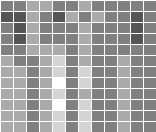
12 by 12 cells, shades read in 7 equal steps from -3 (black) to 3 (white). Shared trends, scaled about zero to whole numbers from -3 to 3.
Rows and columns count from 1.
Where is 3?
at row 8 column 5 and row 10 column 5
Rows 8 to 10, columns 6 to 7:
0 2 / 0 1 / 0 2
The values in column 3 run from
0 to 1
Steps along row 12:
same down up up down up down same up down same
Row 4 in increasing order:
-1 -1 0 0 0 0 0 0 0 0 1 1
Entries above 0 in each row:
3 3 2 2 4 5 6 6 6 6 6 6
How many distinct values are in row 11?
3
